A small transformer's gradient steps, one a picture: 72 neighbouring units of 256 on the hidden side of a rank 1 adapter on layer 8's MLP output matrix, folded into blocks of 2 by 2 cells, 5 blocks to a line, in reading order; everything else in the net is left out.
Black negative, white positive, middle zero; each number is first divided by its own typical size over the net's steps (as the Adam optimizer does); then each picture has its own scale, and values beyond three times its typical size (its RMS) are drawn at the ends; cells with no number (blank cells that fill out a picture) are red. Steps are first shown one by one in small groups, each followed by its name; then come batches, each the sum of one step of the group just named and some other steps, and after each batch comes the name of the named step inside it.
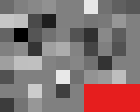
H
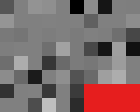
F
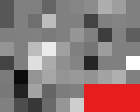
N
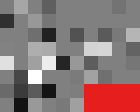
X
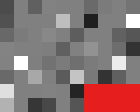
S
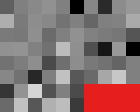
F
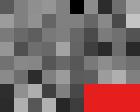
F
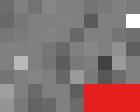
S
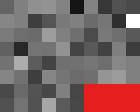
F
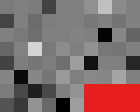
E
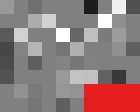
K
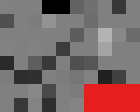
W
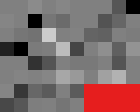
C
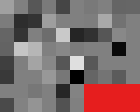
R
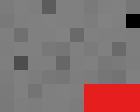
K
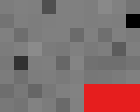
E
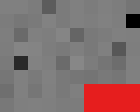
R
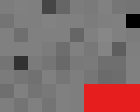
W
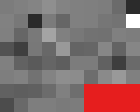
C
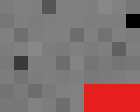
E
